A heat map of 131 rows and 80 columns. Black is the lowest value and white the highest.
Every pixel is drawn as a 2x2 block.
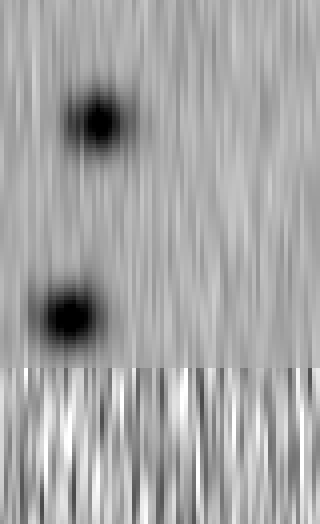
A horizontal seam about 70% of the way down splits the table, and the top part is calmer. There are two dips. The halves do not mirror each other. Most values sit high, with a long tail of low ones. The ninth with the lowest average is the middle left.
